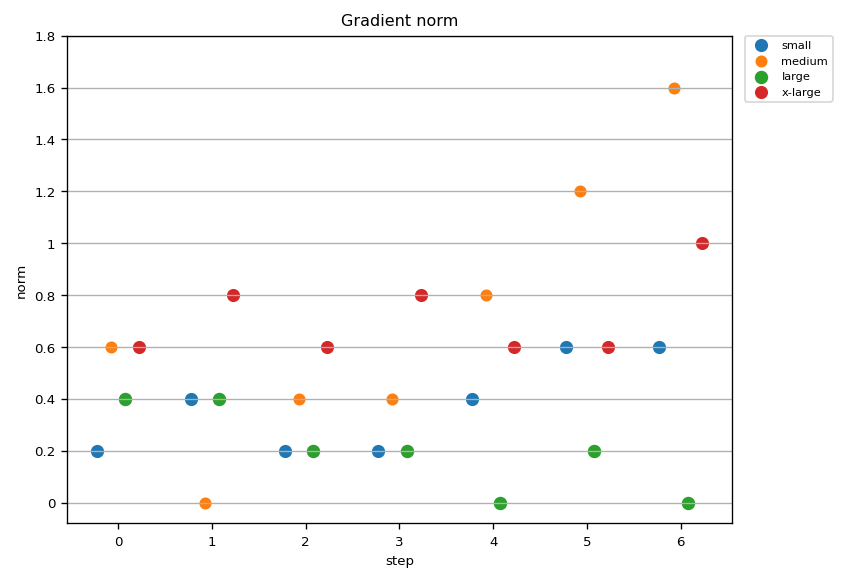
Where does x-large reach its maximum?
6
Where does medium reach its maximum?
6
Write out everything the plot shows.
Title: Gradient norm
x-axis: step, ticks 0 1 2 3 4 5 6
y-axis: norm, ticks 0 0.2 0.4 0.6 0.8 1 1.2 1.4 1.6 1.8
Legend: small, medium, large, x-large
Values:
small: 0.2 0.4 0.2 0.2 0.4 0.6 0.6
medium: 0.6 0 0.4 0.4 0.8 1.2 1.6
large: 0.4 0.4 0.2 0.2 0 0.2 0
x-large: 0.6 0.8 0.6 0.8 0.6 0.6 1
